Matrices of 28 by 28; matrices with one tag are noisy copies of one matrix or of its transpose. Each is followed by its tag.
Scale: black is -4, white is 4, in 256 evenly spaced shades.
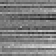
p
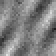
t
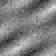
t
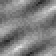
t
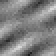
t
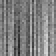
p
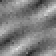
t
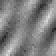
t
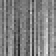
p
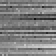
p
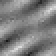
t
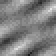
t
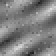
t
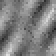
t
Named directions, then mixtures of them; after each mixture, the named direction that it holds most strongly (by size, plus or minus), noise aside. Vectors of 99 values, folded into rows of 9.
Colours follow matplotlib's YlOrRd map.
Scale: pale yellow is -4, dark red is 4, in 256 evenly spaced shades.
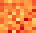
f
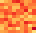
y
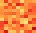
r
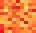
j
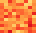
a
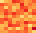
y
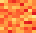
y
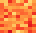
a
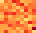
y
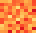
f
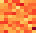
r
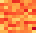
y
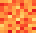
f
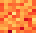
f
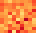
f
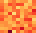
f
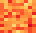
a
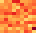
y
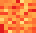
j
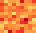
r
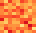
r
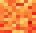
a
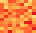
a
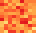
r
